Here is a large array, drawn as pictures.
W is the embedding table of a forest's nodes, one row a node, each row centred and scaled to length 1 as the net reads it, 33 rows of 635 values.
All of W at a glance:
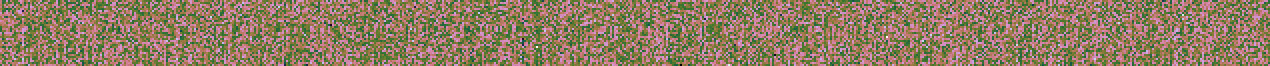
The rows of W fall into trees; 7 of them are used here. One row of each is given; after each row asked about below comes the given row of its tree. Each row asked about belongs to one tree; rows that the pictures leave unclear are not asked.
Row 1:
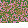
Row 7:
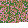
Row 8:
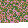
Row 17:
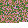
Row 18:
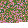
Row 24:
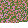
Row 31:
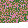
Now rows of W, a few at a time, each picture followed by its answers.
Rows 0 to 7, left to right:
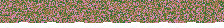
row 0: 31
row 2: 7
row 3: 24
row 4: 1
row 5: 31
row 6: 24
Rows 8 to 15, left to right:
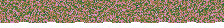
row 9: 17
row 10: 7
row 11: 8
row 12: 17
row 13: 18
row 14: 18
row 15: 18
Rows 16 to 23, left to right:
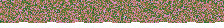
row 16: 7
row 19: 7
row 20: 1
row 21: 8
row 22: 17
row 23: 1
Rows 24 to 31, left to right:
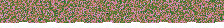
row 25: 24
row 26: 1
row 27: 31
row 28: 1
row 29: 8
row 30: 24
